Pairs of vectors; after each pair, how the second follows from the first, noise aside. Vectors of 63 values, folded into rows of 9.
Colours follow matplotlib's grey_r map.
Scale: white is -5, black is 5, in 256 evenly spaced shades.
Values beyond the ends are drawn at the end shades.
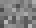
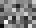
scaled up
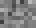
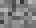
copied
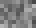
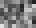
scaled up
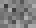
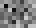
scaled up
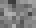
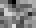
scaled up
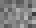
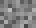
shuffled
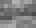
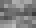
copied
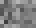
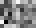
scaled up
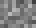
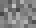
shuffled
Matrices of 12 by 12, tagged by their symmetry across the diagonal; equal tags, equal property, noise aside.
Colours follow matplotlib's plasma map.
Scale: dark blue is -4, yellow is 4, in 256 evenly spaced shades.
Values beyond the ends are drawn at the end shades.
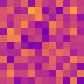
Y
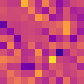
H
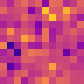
H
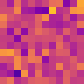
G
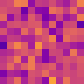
G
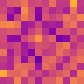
Y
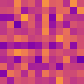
H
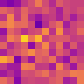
G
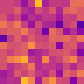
H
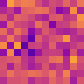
G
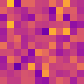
G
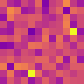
Y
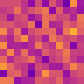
H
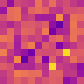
Y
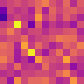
G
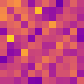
Y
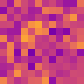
Y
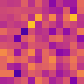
H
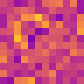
Y
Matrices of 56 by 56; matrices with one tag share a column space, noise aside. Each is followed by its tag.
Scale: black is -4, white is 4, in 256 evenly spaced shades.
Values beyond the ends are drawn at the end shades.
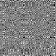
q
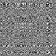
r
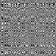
r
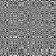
q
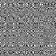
r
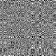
q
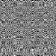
q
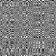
q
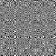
q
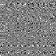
r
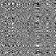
r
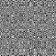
q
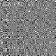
q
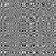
r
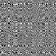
r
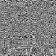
q
